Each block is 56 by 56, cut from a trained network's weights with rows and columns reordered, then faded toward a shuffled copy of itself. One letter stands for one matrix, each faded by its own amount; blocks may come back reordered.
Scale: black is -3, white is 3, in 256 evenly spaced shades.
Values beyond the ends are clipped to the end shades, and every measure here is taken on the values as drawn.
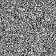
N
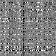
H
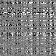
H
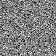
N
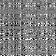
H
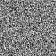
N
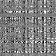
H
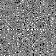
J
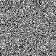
N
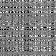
H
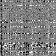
H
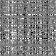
H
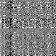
H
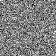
N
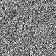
N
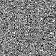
N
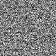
N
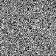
N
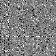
J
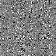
J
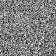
N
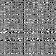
H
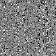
J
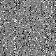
J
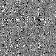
J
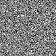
N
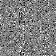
J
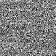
N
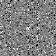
J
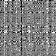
H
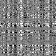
H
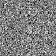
N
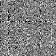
J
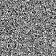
N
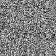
N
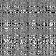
H
